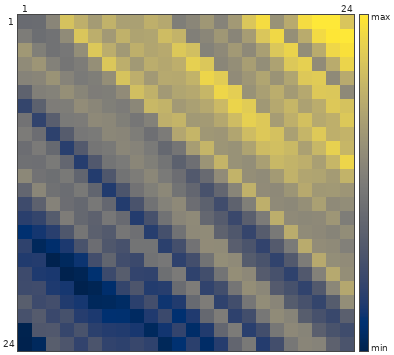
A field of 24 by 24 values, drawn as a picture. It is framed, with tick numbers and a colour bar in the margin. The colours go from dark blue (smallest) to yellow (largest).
The ninth with the highest average is the top right. No row or column stands out. On average the colour sits 50% of the way up the scale. The ninth with the lowest average is the bottom left. There is an overall slope up to the top right.
